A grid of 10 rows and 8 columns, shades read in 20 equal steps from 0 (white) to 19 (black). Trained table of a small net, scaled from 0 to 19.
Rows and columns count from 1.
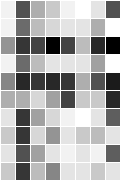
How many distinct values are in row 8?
6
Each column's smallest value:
1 6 3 2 1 0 1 0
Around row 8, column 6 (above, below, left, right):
0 2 2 5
